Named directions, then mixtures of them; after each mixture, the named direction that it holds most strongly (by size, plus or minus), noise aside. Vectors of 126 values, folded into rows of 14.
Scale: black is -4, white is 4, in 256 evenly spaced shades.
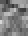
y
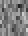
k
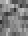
y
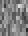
k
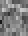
y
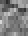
y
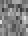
k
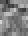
y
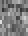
k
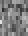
k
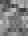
y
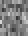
k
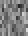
k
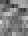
y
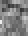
y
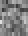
y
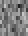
k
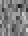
k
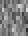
k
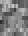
y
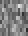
k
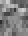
y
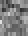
y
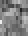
y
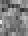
y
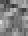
y
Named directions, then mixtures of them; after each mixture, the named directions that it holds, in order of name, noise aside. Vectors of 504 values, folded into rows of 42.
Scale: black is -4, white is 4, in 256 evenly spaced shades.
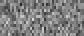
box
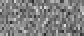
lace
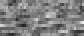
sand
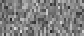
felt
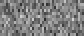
box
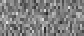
box, felt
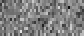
felt, lace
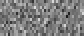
box, lace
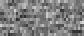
felt, lace, sand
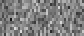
felt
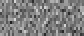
lace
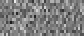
felt, lace
